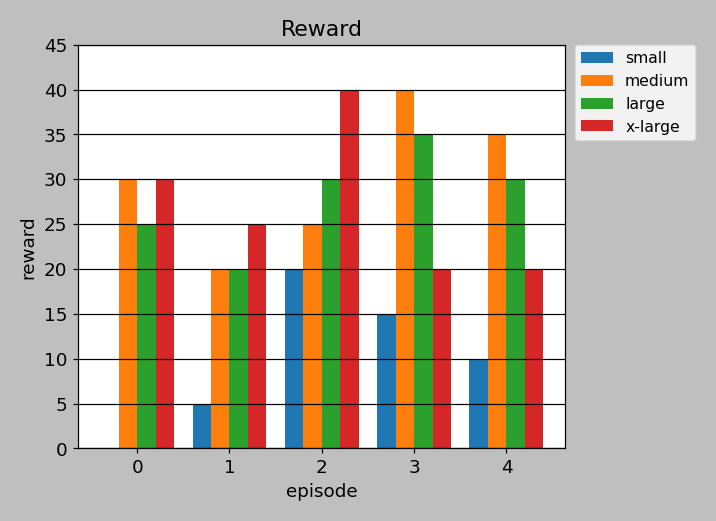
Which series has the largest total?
medium
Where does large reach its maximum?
3
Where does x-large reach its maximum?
2
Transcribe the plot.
Title: Reward
x-axis: episode, ticks 0 1 2 3 4
y-axis: reward, ticks 0 5 10 15 20 25 30 35 40 45
Legend: small, medium, large, x-large
Values:
small: 0 5 20 15 10
medium: 30 20 25 40 35
large: 25 20 30 35 30
x-large: 30 25 40 20 20
